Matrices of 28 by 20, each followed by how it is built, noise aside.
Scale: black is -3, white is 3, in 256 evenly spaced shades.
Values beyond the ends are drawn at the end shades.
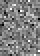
noise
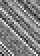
Toeplitz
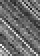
Toeplitz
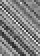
Toeplitz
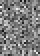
noise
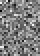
noise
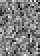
noise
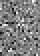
noise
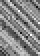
Toeplitz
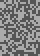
noise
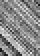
Toeplitz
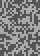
noise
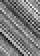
Toeplitz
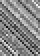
Toeplitz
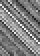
Toeplitz
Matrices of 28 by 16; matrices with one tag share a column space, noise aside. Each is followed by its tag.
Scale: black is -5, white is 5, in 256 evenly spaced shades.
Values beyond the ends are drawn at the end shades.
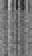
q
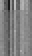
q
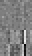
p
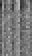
q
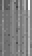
q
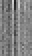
q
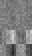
p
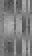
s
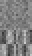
p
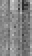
q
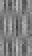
s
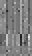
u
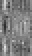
s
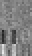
p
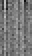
q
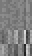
p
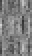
s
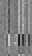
u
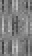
s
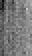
q
